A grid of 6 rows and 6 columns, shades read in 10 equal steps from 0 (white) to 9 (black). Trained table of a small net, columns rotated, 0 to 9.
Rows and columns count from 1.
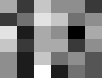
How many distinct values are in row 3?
5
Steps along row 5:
up down up down up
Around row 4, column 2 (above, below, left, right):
8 8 2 3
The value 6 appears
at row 5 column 6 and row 6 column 6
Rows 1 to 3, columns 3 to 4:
2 4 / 1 2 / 3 4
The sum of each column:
21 43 11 26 34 30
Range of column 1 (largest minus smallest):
6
